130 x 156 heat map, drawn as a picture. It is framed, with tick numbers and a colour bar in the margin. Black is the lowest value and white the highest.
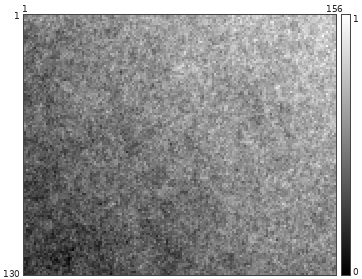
Slope: up to the top right. Ninth with the highest average: top right. Stripes: none. Odd rows or columns: none. Mirror symmetry: none. Ninth with the lowest average: bottom left.
